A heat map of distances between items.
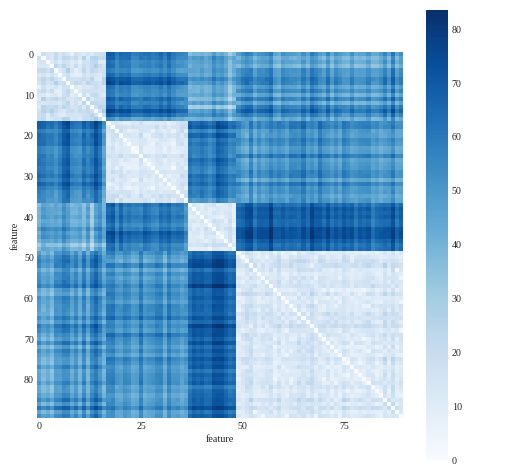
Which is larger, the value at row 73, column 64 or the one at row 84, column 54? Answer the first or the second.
the first
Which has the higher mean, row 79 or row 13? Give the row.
13
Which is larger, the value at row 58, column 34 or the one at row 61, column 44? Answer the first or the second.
the second
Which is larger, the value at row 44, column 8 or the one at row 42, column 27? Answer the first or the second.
the second
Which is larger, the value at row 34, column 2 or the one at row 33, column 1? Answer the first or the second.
the second
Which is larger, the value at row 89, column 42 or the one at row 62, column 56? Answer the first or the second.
the first
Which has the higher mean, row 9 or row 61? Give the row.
9
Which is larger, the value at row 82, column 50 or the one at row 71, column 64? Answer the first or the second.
the second
